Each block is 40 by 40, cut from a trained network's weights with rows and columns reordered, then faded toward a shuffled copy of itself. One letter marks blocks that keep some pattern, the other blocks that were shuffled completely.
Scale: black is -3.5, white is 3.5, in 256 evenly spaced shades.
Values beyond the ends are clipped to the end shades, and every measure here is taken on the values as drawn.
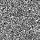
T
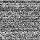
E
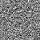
E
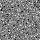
T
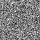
T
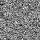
E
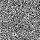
T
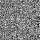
E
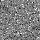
T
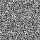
T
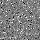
T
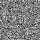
T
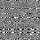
E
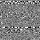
E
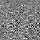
E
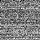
E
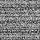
E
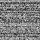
E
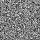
T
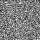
T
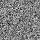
T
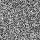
T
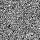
T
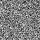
T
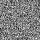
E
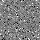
T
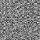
E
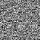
E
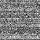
E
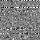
E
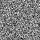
T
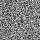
T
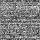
E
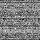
E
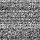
E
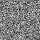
T
